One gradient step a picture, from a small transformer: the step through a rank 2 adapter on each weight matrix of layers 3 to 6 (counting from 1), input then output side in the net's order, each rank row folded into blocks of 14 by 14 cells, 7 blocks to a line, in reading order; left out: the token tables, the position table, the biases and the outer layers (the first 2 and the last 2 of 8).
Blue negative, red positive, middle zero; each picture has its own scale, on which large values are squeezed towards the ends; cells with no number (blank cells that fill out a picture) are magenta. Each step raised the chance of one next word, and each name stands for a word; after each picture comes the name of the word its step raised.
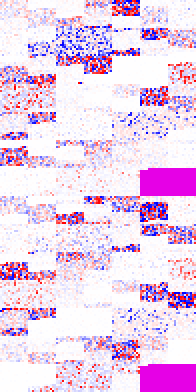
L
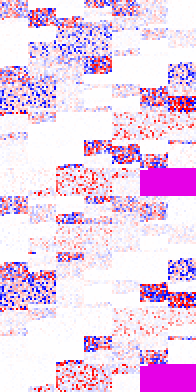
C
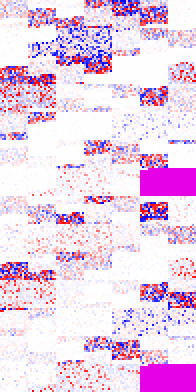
L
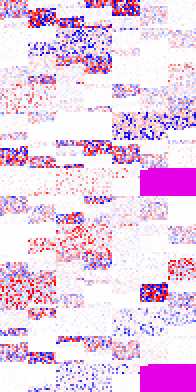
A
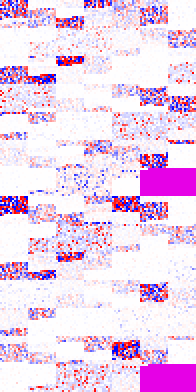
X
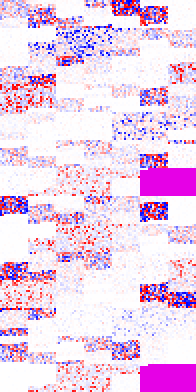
L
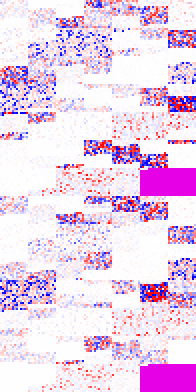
C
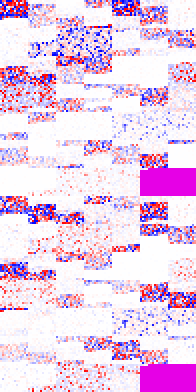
L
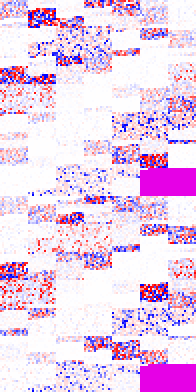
A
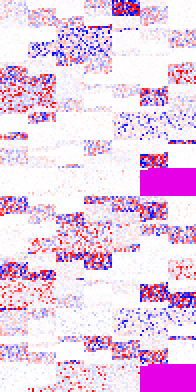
L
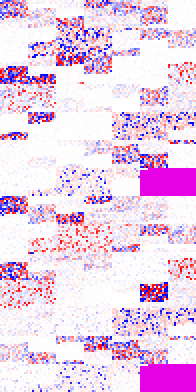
A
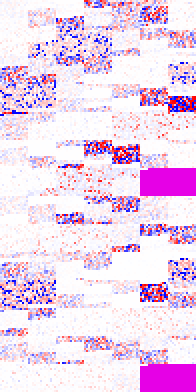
C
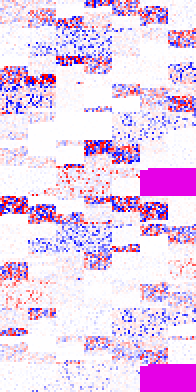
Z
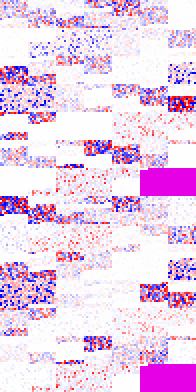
C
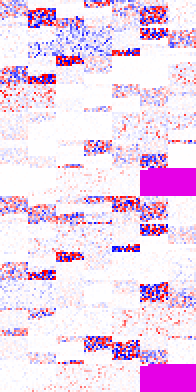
X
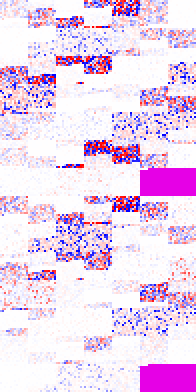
Z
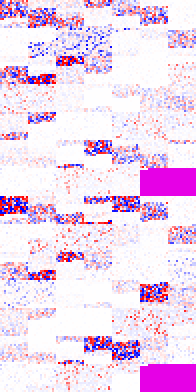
X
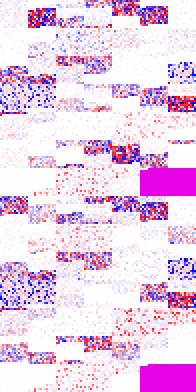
C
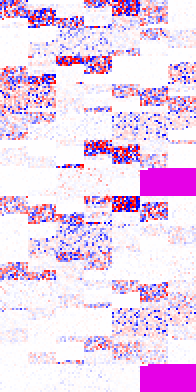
Z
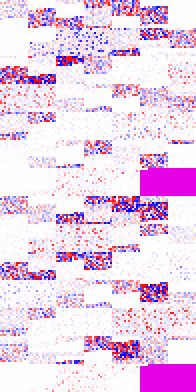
X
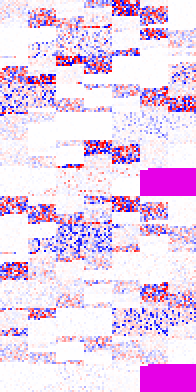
Z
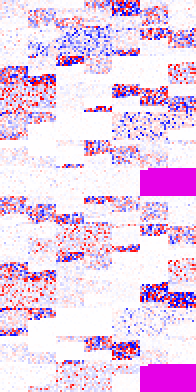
L
